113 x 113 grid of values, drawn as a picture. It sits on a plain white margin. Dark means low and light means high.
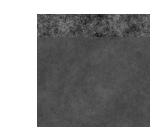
Average level on the scale: 30%. Odd rows or columns: none. Mirror symmetry: none. Grain: blotchy. Seam: horizontal, 20% of the way down, the bottom part calmer.
